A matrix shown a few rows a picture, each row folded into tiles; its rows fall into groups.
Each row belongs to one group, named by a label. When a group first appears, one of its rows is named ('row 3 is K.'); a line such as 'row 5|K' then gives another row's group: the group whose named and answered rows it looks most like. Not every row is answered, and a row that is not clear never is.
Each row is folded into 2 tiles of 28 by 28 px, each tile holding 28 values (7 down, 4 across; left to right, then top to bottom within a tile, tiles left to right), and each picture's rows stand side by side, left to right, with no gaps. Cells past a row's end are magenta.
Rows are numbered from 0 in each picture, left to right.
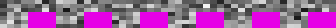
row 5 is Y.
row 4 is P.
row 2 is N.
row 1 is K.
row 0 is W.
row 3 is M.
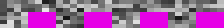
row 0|W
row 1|K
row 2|N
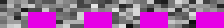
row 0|Y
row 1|M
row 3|K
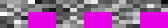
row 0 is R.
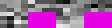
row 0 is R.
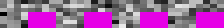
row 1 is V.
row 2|W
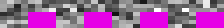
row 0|M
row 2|Y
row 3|M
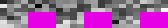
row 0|N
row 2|P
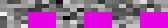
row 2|P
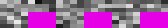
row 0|R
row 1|R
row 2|N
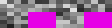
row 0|R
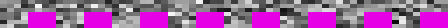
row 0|M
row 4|V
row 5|K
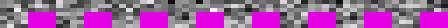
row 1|R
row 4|N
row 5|R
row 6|Y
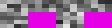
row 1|W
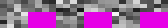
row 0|W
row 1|K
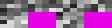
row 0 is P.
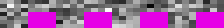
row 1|P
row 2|P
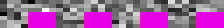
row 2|W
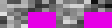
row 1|V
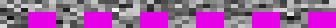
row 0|K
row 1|W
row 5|Y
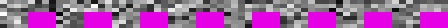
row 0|V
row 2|W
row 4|Y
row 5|R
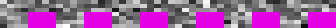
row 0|V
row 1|M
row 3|M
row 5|Y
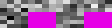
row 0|K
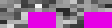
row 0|M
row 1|K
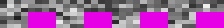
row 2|P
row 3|M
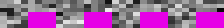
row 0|K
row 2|R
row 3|R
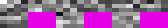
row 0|K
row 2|N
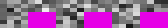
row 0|W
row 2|W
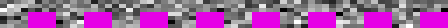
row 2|P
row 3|R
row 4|M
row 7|Y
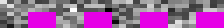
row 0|R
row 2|M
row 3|M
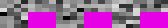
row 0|K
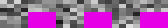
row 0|K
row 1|W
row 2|P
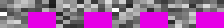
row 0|V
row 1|K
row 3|N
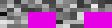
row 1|M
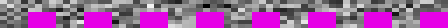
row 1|R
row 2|M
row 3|P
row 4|W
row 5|N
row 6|Y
